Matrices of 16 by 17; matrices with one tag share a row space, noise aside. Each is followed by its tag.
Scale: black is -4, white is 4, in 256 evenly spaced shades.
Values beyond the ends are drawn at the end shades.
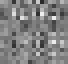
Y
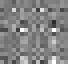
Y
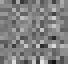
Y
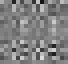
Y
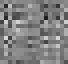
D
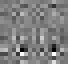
Y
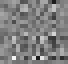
Y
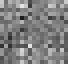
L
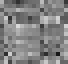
D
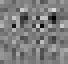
Y
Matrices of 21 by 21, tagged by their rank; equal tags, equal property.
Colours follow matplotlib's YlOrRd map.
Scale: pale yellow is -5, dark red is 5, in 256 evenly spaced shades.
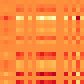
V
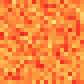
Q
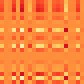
V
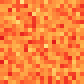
Q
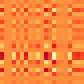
V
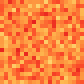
Q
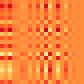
V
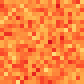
Q
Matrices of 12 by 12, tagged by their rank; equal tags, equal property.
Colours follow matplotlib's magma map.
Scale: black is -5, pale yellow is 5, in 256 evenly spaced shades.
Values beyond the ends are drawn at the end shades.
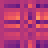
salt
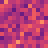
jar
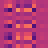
salt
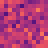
jar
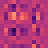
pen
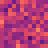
jar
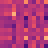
pen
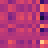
salt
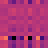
salt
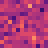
jar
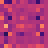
pen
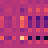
salt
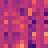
pen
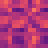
pen
